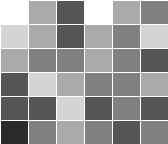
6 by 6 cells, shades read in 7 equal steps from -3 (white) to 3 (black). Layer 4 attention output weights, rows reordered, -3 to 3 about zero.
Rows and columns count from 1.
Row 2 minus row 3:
-1 -1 1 0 0 -3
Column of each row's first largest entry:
3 3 6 1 1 1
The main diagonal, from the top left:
-3 -1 0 0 0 0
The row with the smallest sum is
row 1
